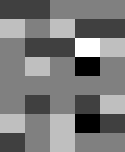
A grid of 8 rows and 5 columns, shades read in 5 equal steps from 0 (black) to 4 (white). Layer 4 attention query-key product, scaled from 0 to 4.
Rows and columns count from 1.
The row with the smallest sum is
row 1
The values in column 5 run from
1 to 3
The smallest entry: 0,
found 2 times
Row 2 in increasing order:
1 1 2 3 3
